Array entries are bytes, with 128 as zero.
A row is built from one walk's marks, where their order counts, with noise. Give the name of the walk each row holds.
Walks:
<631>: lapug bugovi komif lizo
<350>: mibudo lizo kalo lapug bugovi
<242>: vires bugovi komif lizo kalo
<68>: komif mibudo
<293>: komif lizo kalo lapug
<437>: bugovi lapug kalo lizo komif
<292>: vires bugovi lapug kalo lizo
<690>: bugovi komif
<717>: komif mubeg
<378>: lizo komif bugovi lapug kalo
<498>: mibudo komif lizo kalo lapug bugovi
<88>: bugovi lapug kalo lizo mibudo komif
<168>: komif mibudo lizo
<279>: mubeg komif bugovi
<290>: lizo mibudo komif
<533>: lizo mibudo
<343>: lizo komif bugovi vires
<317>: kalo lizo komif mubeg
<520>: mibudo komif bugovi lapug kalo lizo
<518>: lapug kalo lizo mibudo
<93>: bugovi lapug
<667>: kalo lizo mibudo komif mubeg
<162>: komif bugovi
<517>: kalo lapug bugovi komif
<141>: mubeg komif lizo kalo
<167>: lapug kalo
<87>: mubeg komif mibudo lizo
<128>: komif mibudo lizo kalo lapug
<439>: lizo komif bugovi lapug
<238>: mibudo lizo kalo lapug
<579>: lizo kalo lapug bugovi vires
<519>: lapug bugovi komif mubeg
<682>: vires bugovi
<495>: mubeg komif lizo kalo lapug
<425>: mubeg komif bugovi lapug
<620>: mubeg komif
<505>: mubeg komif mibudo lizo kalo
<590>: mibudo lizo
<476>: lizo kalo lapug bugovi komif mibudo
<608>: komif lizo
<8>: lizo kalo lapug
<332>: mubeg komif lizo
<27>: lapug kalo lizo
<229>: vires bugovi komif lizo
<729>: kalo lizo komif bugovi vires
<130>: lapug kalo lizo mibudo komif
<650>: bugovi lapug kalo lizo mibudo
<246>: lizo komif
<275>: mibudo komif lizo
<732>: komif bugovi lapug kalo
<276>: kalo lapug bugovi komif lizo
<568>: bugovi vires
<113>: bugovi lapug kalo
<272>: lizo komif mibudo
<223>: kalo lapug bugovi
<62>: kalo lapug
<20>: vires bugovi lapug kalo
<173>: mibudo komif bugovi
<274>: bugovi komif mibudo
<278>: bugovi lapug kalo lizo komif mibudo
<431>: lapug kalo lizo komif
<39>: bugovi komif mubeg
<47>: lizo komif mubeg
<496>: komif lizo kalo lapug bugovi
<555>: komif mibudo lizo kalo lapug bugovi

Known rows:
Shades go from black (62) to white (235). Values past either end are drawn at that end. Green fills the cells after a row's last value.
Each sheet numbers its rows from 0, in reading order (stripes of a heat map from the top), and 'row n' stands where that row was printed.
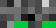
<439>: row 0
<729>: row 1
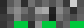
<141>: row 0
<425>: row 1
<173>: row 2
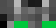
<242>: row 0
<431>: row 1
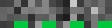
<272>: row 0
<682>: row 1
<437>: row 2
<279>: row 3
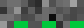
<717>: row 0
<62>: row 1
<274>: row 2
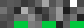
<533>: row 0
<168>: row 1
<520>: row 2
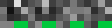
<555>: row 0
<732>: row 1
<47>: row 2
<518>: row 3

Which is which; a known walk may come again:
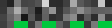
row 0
<495>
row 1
<278>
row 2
<317>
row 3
<378>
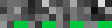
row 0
<717>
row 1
<667>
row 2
<167>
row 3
<555>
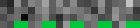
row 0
<62>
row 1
<39>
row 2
<682>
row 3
<608>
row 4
<631>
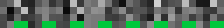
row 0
<650>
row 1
<141>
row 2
<238>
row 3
<519>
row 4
<246>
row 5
<437>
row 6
<27>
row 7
<130>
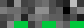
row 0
<439>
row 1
<332>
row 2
<128>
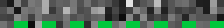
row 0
<290>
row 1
<229>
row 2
<279>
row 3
<425>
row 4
<88>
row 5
<732>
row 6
<68>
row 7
<293>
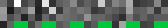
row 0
<520>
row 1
<350>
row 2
<87>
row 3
<275>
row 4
<20>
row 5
<272>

